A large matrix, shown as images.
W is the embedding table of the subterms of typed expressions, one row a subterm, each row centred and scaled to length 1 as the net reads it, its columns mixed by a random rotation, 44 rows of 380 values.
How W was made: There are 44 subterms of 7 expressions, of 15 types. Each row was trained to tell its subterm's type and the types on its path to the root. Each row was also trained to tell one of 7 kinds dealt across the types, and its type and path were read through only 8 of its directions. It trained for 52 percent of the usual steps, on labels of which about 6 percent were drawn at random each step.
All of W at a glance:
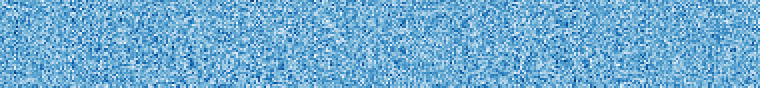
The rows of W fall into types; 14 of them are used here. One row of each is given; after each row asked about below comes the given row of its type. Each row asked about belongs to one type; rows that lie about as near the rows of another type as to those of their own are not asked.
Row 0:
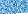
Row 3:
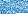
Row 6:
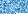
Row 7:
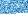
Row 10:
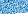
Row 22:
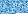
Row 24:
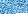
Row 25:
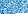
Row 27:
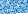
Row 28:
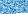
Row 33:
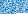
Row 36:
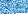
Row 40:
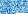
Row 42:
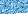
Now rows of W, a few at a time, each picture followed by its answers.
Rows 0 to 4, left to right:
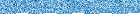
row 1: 36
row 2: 0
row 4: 36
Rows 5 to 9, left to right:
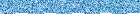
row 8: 42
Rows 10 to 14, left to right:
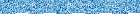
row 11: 10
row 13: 10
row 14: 6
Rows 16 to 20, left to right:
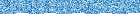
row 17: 25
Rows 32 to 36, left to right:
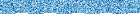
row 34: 33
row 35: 28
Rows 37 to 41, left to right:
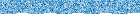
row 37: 0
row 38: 28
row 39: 40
